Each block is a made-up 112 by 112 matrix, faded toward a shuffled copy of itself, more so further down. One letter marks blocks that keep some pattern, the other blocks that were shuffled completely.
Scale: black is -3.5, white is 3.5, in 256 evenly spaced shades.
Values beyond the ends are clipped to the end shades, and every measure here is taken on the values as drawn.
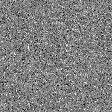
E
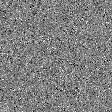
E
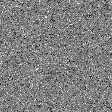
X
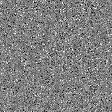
E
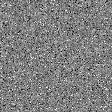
E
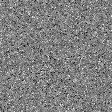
X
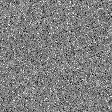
X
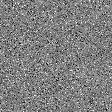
X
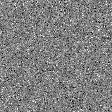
X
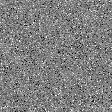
E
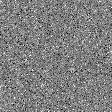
X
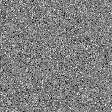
E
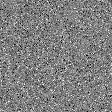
X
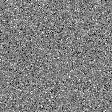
E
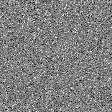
E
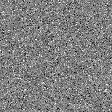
E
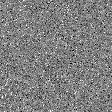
E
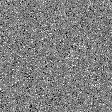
X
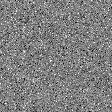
E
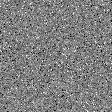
X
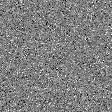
X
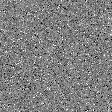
X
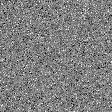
X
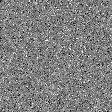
X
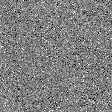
E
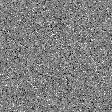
E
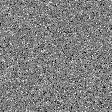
E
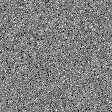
X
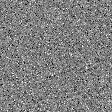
X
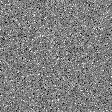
X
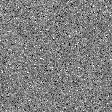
E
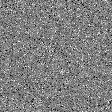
E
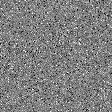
E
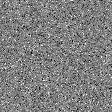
E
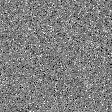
X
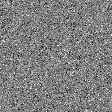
E
